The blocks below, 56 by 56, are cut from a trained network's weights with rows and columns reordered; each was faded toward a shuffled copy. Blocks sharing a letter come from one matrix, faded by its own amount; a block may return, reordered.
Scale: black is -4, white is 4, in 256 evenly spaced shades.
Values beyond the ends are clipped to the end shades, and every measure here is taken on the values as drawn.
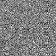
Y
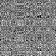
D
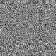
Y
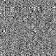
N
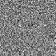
Y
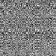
D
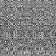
D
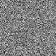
Y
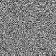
Y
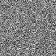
Y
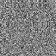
Y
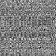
D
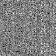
N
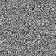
Y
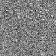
Y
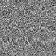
Y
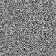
Y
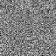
Y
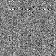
N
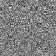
Y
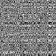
D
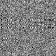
N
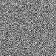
Y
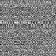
D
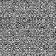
D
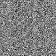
N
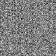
N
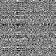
D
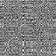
D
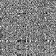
N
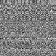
D
